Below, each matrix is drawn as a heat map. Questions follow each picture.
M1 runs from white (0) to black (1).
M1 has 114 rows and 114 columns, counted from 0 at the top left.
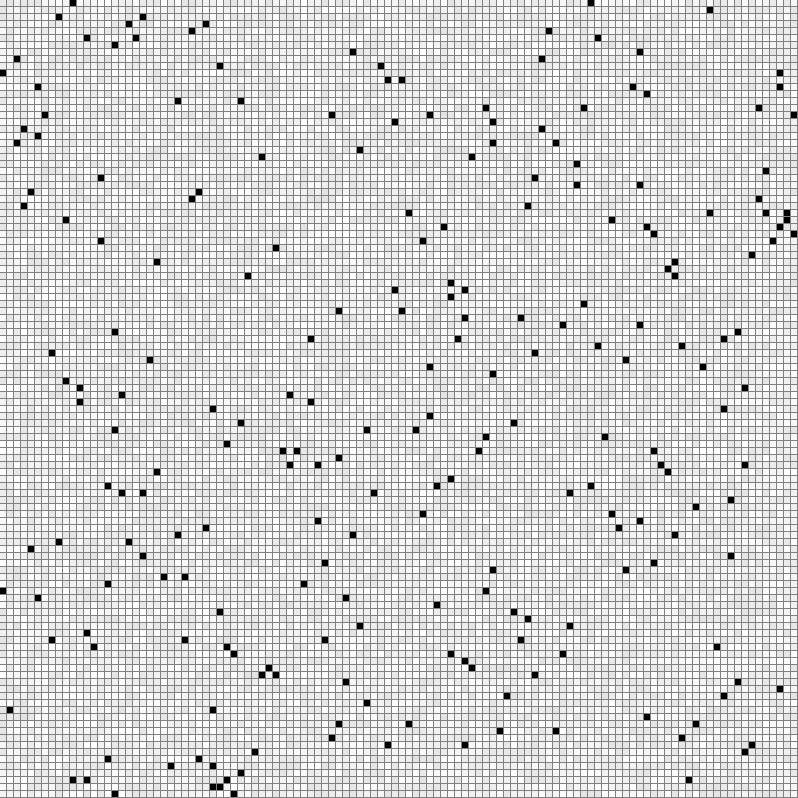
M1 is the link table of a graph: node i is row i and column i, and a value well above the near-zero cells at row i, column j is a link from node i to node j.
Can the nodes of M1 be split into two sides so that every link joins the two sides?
yes
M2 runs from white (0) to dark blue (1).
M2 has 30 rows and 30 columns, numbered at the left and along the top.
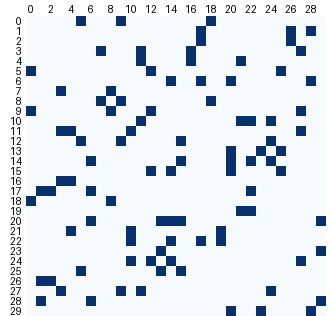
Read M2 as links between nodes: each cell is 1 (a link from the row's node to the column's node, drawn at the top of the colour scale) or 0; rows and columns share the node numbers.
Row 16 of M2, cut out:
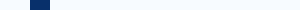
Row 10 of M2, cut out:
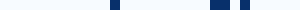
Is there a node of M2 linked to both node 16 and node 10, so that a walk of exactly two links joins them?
no
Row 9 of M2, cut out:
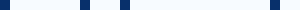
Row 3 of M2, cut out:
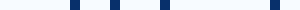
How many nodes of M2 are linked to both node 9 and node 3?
1
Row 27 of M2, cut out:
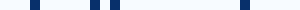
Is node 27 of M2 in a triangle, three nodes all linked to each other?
yes
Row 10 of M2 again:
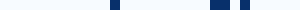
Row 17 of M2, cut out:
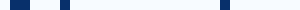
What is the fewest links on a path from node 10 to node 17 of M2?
2
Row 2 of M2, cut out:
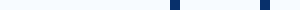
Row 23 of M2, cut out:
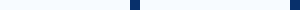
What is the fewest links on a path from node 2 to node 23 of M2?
5
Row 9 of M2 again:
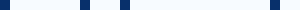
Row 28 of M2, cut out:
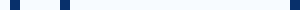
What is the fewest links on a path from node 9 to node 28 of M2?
5
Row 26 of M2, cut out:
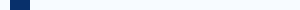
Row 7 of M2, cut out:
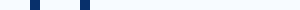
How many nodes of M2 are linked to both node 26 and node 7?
0
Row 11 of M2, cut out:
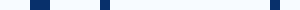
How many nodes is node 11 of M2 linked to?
4
